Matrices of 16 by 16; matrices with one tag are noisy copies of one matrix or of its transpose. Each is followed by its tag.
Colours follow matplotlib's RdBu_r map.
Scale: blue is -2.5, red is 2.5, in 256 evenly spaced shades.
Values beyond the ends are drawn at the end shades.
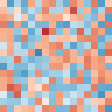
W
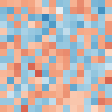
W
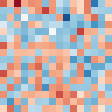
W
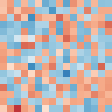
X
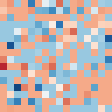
X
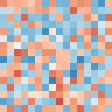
W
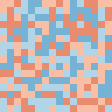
X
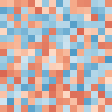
W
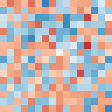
W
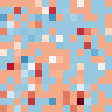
W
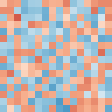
X
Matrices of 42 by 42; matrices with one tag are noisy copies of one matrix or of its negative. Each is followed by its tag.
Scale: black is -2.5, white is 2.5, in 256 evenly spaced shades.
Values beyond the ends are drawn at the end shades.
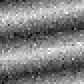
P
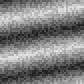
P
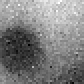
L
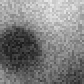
L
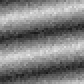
P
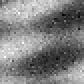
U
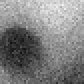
L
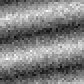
P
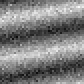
P
